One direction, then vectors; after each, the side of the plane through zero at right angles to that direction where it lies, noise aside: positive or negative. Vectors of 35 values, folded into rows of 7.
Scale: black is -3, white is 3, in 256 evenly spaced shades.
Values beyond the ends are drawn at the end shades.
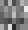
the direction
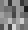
negative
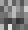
positive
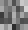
positive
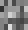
positive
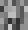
positive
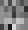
negative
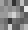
positive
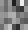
positive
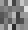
positive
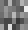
positive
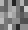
positive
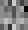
negative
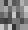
positive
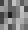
negative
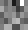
positive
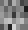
negative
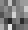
positive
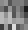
negative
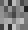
negative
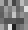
positive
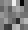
negative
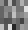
positive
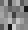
negative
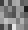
negative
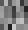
negative
